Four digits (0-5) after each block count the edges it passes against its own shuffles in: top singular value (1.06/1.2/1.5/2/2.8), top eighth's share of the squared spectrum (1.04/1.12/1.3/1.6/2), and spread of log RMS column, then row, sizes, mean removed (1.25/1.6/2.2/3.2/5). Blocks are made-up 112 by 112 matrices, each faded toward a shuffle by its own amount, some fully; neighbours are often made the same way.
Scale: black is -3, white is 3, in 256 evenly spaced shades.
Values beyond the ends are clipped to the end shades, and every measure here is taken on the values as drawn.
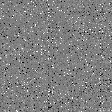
3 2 1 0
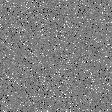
1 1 0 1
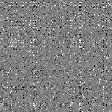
4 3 2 2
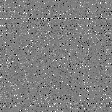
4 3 1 2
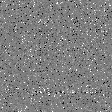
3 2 0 1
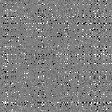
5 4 3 3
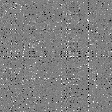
4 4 2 2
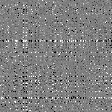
5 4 3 3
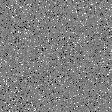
2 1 0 0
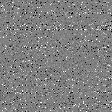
4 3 1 2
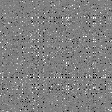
4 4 2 2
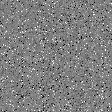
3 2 1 0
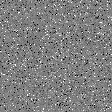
0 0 0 0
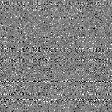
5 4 2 3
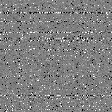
4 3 1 3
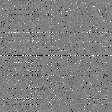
5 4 1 2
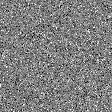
0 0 0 0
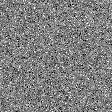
0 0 0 0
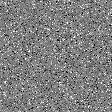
2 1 0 0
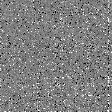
2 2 2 2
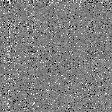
2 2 2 2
